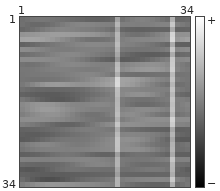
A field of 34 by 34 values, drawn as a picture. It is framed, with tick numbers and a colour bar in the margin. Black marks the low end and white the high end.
Ninth with the lowest average: bottom left. Odd lines: columns 20 and 31. Histogram: skewed, a long tail of high values. Average level on the scale: 50%.
